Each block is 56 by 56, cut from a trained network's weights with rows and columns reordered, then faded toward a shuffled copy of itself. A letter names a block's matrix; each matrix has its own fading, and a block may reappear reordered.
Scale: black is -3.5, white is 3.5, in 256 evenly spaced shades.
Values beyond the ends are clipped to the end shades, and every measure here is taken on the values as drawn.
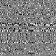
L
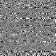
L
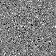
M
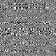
L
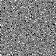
M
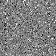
M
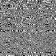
L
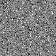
M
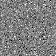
M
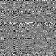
L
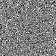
M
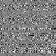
L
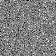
M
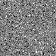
M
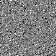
M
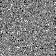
M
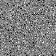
M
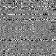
L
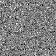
M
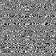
L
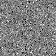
M
